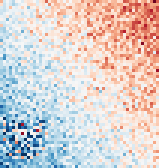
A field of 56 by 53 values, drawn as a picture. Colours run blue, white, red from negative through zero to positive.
There are no regular stripes. An odd patch, rougher than its surroundings, sits in the bottom left. Values change most from cell to cell in the bottom left. There is an overall slope up to the top right. The ninth with the highest average is the top right. The bottom left is the ninth with the lowest average. No row or column stands out.
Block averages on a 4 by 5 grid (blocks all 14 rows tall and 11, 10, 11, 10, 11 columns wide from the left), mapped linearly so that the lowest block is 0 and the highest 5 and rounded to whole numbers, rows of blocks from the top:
2 3 4 4 5 / 1 2 3 4 4 / 1 1 2 3 4 / 0 1 1 2 3
